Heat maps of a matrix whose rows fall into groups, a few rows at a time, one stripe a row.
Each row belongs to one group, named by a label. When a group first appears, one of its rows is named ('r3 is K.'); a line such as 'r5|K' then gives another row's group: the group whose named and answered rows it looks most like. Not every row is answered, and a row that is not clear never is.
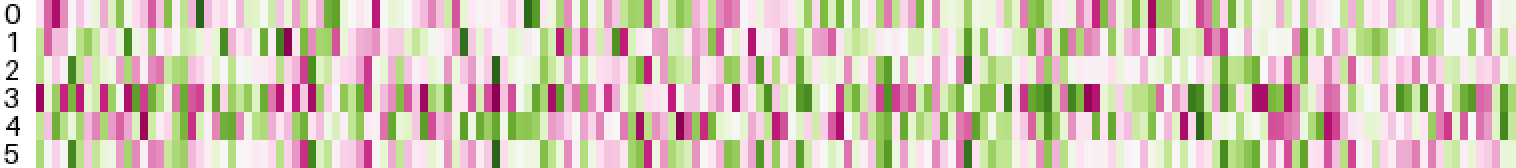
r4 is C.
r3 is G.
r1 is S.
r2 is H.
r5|H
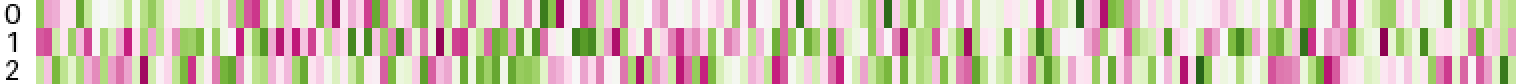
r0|S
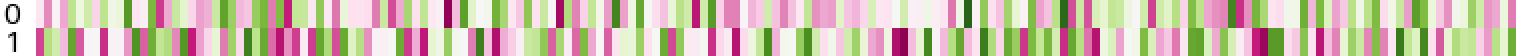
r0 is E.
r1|G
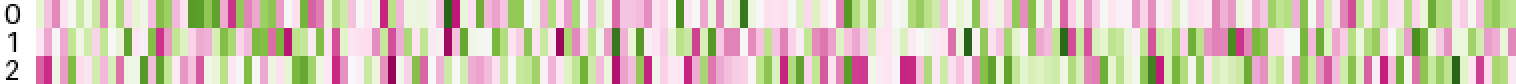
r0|S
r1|E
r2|G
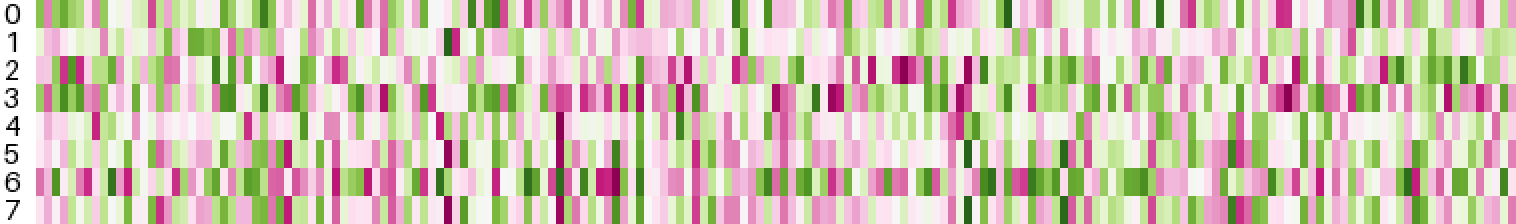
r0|C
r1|S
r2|G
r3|C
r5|E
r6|G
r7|E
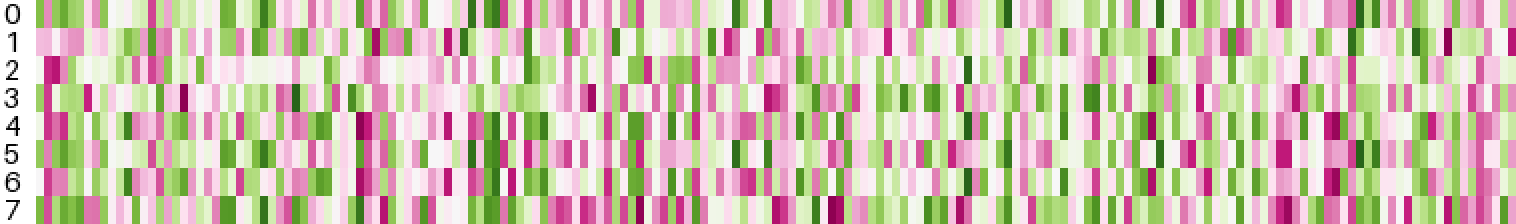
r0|C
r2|H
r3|C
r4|H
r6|H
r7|C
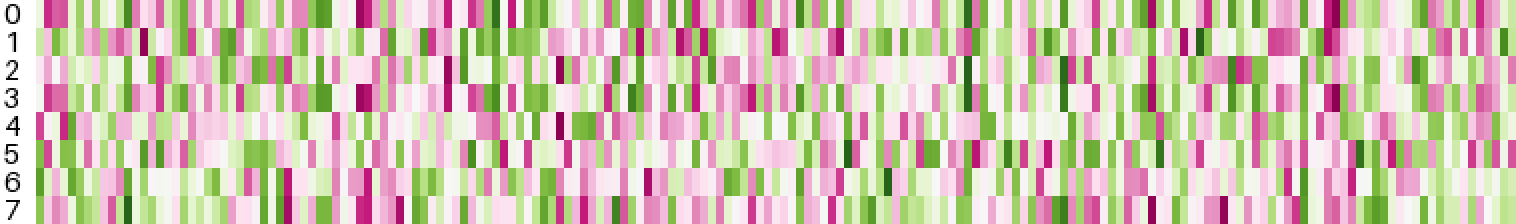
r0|H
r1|C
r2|E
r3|H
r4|G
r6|S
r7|S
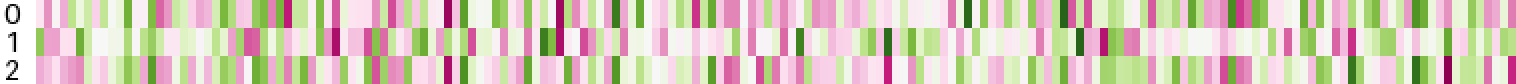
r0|E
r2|E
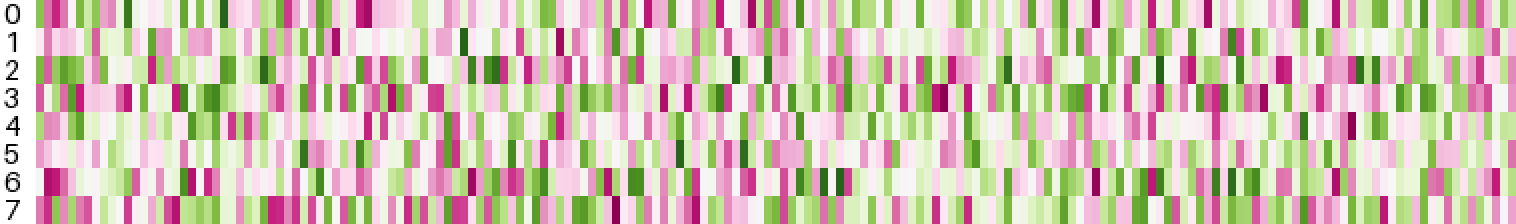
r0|S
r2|C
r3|G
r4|S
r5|E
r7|G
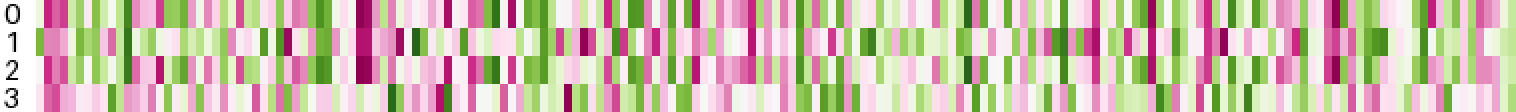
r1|S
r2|H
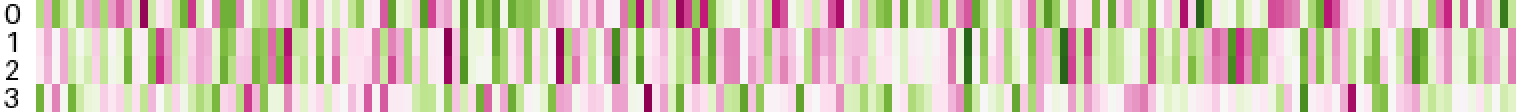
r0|C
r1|E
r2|E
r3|S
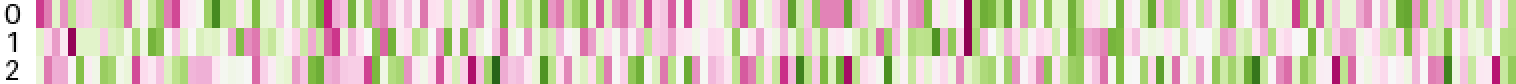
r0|G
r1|S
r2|H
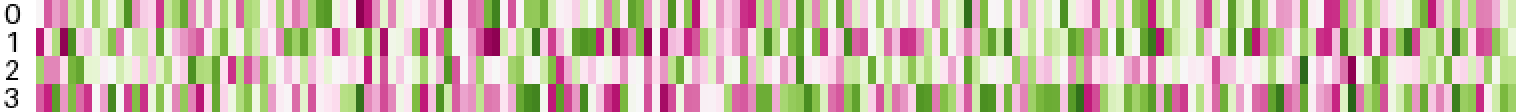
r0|H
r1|G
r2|S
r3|G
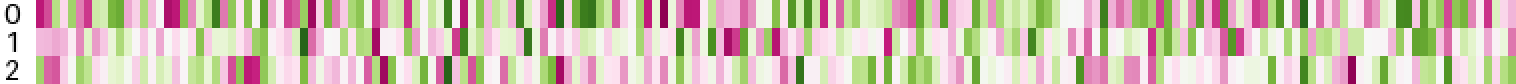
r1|E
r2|S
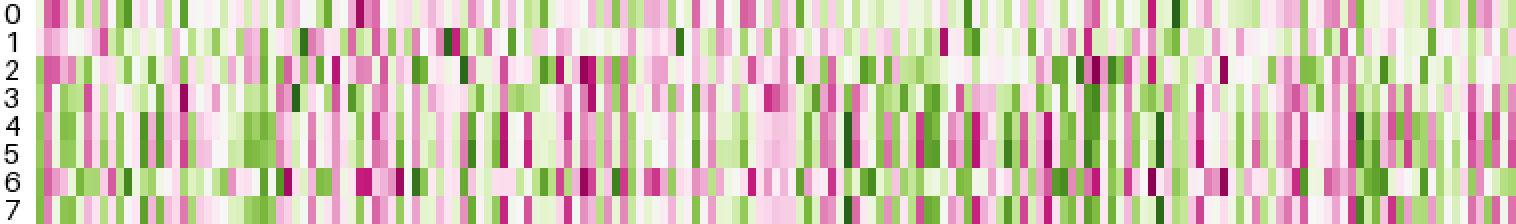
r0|H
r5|C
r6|S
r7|C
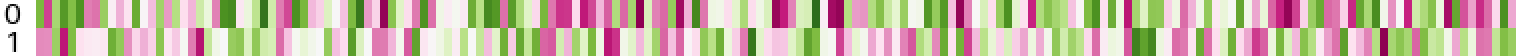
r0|C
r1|G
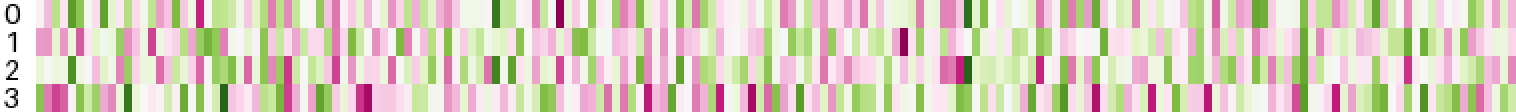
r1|G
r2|E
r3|S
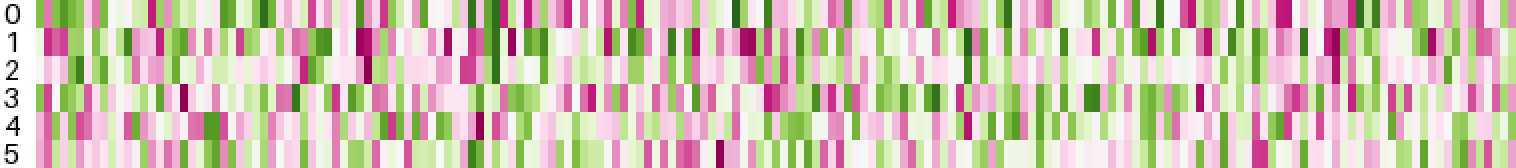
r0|C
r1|H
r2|H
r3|C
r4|G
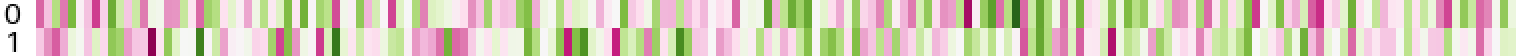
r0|G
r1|H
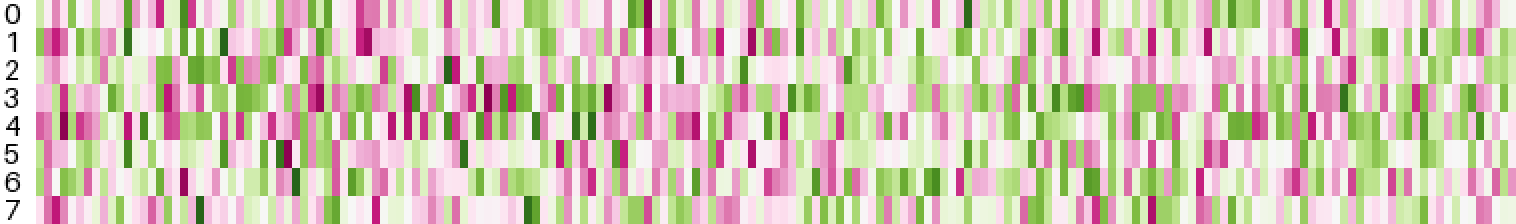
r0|H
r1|S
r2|S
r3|G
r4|G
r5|S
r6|C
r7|H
